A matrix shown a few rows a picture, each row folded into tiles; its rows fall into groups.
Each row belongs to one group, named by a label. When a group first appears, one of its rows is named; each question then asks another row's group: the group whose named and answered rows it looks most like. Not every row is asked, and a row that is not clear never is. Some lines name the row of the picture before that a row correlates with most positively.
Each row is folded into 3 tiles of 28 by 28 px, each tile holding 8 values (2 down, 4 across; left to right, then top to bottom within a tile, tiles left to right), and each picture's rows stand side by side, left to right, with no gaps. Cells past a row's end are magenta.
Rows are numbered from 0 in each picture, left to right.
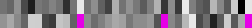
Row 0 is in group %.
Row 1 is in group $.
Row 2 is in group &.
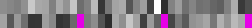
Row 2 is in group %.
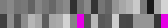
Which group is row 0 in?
%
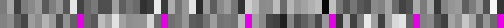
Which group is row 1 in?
$
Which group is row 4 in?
%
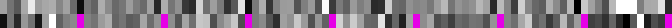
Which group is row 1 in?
&
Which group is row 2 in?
$
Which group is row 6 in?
&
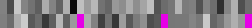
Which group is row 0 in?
&
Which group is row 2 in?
%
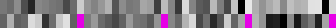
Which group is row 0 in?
%
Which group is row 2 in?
&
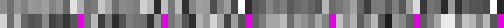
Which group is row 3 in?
$
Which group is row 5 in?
$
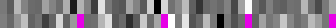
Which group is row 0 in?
&
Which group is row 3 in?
%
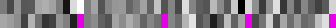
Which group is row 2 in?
&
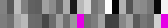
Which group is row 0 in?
&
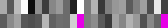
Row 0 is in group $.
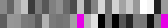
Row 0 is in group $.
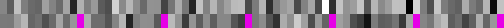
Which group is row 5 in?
&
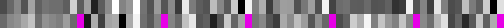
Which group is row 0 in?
$
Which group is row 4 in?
$
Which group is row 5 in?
&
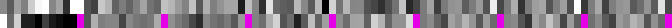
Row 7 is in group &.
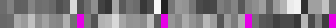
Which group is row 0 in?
$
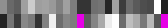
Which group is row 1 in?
$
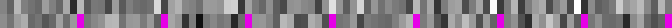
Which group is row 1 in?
$
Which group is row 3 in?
%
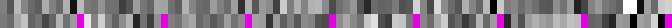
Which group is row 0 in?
&
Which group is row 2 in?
&
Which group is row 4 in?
%
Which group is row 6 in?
%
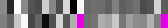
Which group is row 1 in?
$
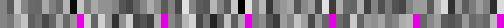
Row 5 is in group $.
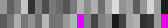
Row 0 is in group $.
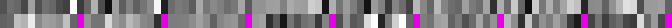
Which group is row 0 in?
$
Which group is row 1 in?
$
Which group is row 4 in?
%
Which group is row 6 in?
$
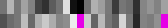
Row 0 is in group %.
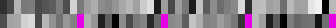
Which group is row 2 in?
$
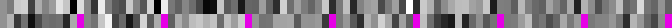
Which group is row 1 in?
&
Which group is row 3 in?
$
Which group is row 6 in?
&
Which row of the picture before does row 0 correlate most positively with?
3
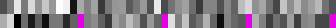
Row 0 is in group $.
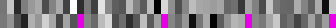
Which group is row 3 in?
&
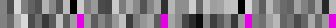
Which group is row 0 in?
&
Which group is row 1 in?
$
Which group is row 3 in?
&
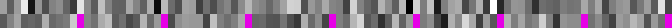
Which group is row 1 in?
&
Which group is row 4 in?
&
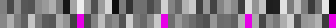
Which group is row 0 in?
%
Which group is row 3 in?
$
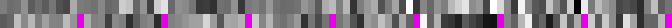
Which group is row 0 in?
$
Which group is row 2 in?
%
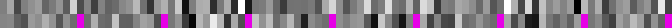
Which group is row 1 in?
%
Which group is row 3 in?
%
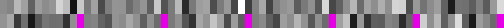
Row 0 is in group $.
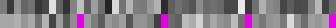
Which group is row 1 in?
$
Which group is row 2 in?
$
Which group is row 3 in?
%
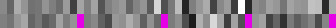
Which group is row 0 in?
&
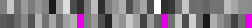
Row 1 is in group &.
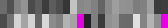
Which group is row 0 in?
$
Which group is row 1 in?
%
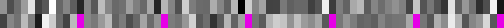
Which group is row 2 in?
&
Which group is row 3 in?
$
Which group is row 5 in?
$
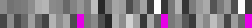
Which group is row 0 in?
%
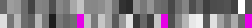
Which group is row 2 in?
$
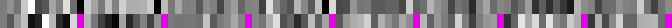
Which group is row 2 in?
%
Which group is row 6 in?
$
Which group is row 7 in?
%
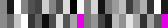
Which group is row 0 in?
&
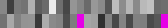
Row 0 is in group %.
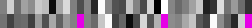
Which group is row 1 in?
&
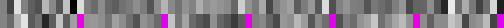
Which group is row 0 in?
&
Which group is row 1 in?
%
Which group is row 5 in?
$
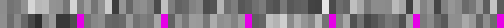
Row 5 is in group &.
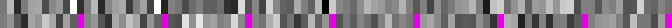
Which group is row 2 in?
$
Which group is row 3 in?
&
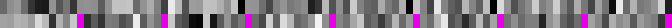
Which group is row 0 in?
%
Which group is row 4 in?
&
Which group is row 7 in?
$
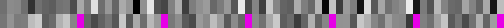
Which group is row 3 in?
&
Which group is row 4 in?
$
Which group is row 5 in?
&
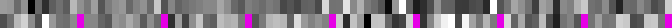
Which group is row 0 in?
$
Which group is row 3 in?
$
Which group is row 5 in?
$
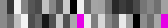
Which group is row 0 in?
&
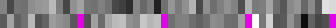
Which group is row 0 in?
%
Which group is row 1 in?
%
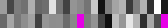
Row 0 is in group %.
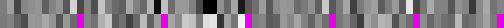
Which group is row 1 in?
&
